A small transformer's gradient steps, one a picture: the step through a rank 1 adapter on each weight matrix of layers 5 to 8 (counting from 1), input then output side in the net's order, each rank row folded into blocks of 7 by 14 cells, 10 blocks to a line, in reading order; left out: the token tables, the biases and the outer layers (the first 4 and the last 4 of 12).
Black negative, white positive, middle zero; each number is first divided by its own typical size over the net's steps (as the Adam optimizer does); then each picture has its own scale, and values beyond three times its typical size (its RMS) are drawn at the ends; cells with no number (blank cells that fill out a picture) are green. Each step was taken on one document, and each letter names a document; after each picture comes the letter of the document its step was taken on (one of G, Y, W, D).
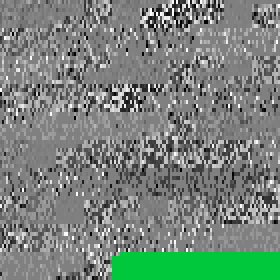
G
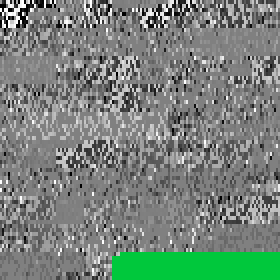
G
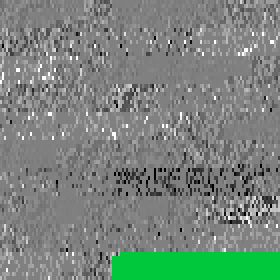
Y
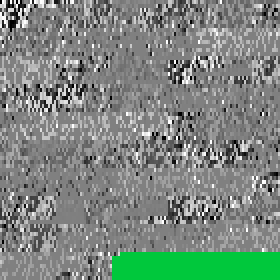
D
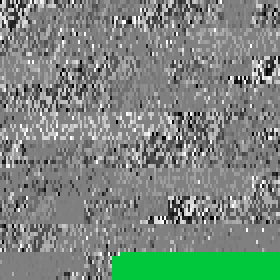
D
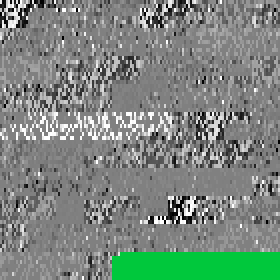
D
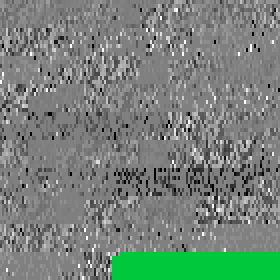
Y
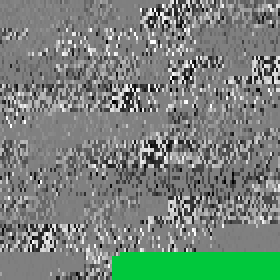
G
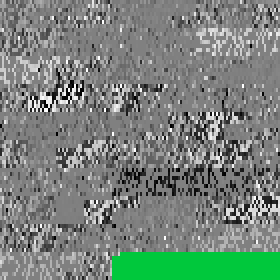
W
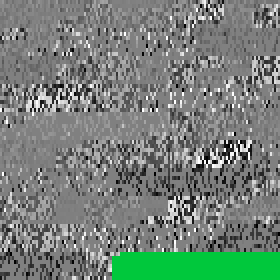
G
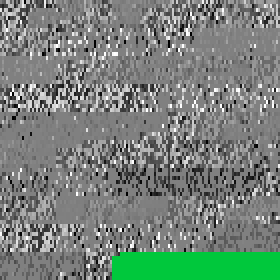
G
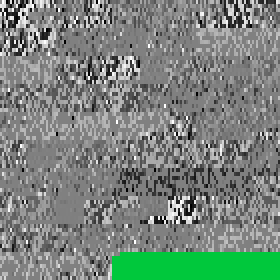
W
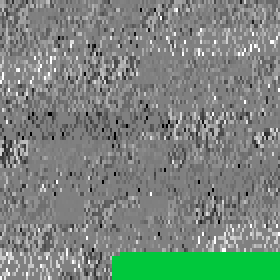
Y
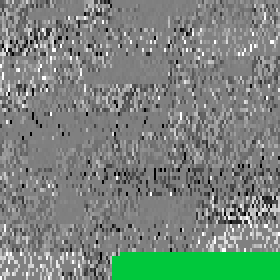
Y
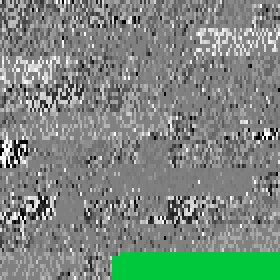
D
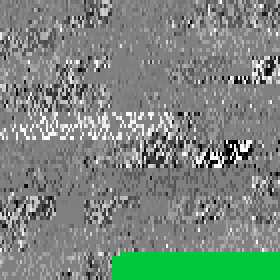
D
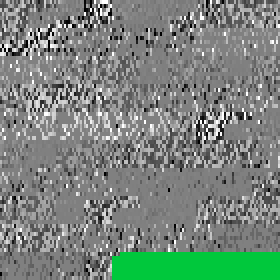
G
